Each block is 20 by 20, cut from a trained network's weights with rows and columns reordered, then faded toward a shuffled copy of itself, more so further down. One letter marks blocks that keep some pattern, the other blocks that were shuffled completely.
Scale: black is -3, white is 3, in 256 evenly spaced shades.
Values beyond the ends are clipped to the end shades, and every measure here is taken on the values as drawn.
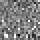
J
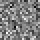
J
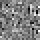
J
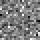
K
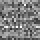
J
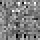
J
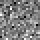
K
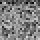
J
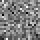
K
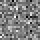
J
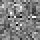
J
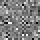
J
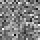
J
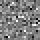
K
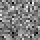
J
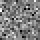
K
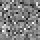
K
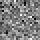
K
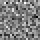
J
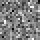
K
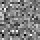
J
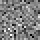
K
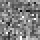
J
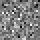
K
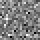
K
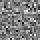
J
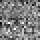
J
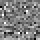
J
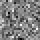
K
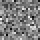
J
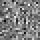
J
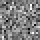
K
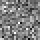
K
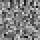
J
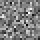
K
